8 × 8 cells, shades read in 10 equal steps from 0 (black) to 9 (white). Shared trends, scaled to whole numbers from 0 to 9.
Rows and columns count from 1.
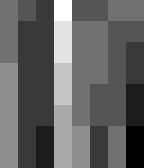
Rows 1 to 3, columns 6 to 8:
3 4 4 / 4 3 3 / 4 3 2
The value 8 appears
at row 2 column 4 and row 3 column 4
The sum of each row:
32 30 29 29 27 26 25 25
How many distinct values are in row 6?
6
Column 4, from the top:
9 8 8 7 7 6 6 6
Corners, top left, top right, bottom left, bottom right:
4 4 5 0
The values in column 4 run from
6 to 9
